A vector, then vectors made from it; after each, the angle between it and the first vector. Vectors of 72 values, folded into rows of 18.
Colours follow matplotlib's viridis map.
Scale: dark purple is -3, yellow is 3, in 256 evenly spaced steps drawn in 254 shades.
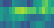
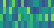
orthogonal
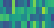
partly aligned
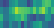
nearly parallel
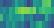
nearly parallel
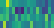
partly opposed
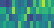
partly aligned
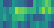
nearly parallel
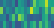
partly aligned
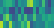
partly opposed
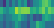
nearly parallel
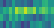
nearly parallel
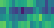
nearly opposite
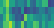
partly opposed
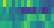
nearly opposite
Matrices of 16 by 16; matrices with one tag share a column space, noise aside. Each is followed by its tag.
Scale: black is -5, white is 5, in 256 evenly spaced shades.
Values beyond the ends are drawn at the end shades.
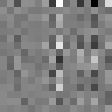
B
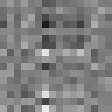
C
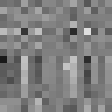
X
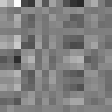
B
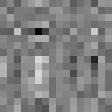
X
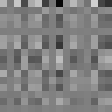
B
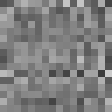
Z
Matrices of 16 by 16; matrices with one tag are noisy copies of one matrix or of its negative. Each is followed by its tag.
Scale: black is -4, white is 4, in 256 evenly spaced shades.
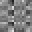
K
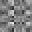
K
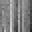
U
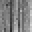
U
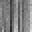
U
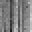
U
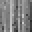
U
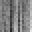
U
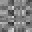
K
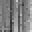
U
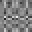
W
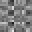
K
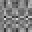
W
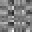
K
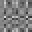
W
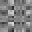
K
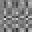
W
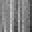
U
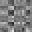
K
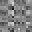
K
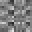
K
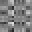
K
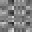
K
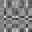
W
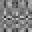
W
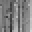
U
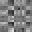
K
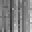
U
